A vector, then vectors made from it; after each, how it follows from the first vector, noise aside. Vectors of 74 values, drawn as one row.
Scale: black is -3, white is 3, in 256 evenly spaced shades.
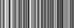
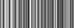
copied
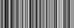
negated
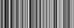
negated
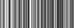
copied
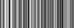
copied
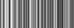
copied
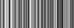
copied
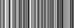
copied
